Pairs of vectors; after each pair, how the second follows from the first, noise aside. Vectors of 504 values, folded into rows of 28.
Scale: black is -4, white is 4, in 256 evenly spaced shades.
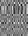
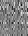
sign-scrambled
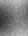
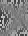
sign-scrambled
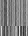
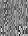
sign-scrambled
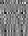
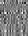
negated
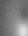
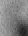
negated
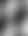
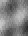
negated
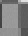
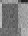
negated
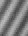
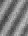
negated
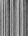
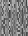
sign-scrambled
